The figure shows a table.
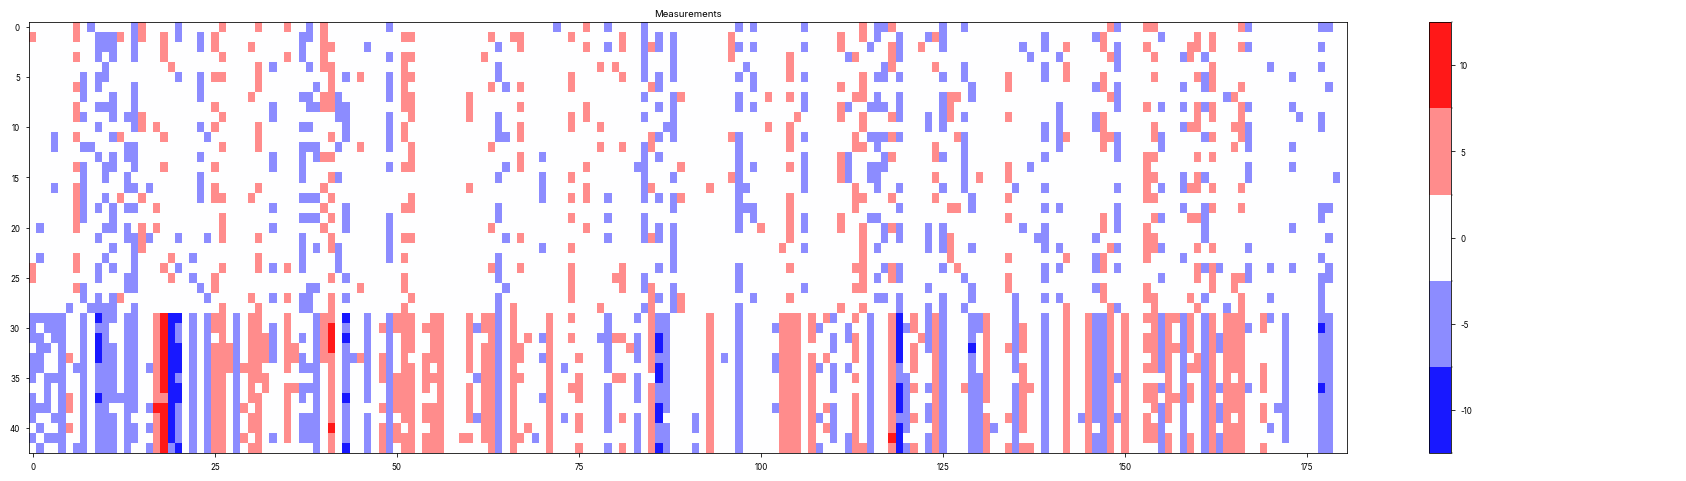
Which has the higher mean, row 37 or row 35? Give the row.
35
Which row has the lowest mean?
8
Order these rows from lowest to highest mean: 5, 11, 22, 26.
22, 5, 11, 26
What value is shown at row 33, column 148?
5
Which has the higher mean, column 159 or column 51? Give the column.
51
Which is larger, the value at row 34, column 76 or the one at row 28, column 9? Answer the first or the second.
the first
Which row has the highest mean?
17
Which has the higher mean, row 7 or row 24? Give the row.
7
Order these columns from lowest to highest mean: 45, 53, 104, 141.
141, 53, 45, 104
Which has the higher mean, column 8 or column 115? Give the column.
8
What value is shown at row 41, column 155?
-5
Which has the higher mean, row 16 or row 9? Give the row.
9
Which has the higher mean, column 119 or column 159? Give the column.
159
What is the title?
Measurements
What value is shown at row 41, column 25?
5
